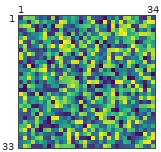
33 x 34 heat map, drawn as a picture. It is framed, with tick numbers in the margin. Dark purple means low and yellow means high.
Average level on the scale: 50%. Odd rows or columns: none. Ninth with the highest average: top right. Slope: none. Mirror symmetry: none. Seam: none. Histogram: flat.
